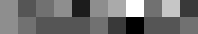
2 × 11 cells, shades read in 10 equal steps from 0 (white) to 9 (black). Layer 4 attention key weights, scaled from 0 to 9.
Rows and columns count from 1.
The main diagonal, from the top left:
4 5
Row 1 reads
4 6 5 4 8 4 3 0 5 2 7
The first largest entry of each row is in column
5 8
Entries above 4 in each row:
5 10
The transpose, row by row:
4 4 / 6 5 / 5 6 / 4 6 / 8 6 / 4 5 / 3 7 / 0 9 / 5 6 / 2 6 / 7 5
